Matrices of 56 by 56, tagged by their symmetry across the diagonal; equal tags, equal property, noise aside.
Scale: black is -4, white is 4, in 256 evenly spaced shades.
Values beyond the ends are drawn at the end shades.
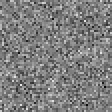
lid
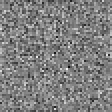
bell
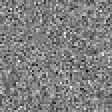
bell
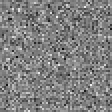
bell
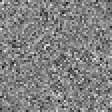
lid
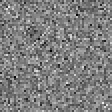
lid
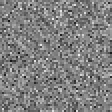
bell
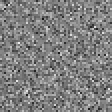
bell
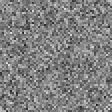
lid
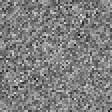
lid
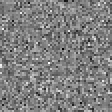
bell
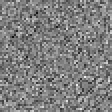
lid
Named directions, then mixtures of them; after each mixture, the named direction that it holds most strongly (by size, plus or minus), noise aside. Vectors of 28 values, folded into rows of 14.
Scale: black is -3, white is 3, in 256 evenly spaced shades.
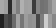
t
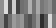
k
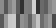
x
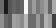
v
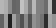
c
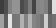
c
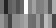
v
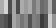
k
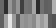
x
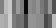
v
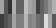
t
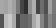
x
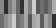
x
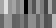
v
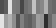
t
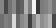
x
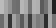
c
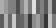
c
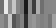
v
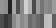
t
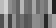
c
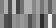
k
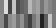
k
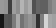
t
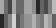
x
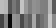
c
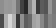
x
